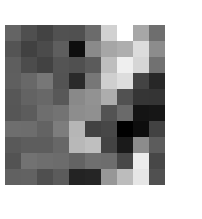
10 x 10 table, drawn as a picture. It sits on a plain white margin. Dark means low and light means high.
The middle left is the calmest part. The halves do not mirror each other. The ninth with the highest average is the top right. Values change most from cell to cell in the bottom right. No regular stripes run through it. The middle right is the ninth with the lowest average. A vertical seam about 40% of the way across splits the table, and the left part is calmer.
